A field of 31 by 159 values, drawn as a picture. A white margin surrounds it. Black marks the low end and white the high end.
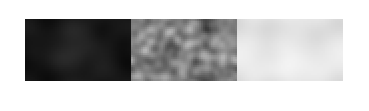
It is made of 1 by 3 panels. Panel 1,1: very low, smooth, faint in contrast. Panel 1,2: middling, blotchy. Panel 1,3: very high, smooth, faint in contrast.
